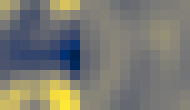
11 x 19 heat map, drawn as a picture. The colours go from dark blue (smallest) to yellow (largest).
Seam: vertical, 40% of the way across, the right part calmer. Average level on the scale: 50%. Calmest part: bottom right.
